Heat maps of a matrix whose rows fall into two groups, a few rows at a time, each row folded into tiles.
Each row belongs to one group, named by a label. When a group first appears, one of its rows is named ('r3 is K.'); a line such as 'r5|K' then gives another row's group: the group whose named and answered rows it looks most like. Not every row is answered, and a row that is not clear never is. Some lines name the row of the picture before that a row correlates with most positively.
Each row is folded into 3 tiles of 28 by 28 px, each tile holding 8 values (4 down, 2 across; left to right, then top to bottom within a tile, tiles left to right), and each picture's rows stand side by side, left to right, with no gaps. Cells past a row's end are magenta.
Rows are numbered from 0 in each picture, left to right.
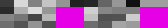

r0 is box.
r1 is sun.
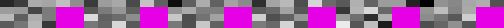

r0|sun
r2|sun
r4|box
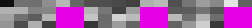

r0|sun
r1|sun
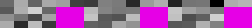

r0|box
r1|sun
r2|sun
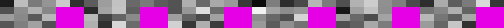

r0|box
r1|box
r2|box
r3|sun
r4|box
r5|box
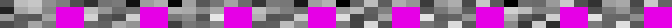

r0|box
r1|sun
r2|sun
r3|sun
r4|sun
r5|box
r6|sun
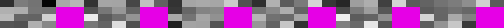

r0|sun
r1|box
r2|box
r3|box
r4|box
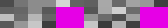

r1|box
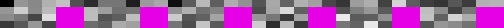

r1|sun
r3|box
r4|box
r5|sun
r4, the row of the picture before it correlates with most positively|0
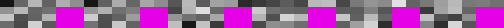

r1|sun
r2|box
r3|sun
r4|box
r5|box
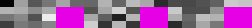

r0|sun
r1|box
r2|sun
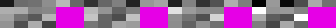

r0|sun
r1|sun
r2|sun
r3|sun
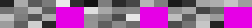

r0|box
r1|sun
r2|sun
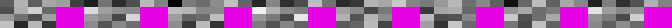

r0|box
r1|sun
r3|sun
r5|box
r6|sun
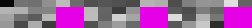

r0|sun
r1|sun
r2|box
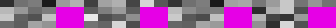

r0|sun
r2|sun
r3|box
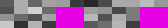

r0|box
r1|sun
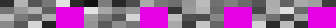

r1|sun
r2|box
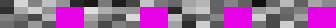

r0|box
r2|box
